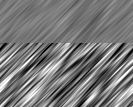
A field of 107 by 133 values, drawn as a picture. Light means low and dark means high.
The top part is calmer, up to a seam about 40% of the way down. No single row or column stands out from its neighbours. Overall the values sit about 50% of the way up the scale. The ninth with the lowest average is the bottom left. Streaks slant up to the right.
